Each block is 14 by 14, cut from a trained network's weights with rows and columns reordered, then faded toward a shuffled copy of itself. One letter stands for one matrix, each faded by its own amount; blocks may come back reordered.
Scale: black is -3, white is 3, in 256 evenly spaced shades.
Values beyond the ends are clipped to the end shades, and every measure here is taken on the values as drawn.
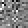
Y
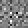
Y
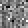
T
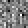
T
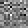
Y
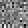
Y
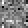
Y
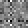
Y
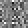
Y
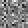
Y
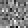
Y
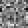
Y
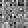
T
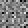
Y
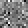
Y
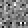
T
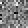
Y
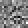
Y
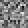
Y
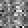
T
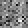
T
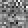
T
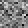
Y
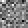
Y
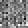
T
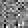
Y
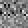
Y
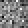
T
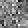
Y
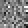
Y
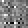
T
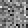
T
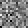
Y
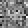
T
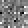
T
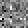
Y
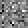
Y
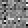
Y
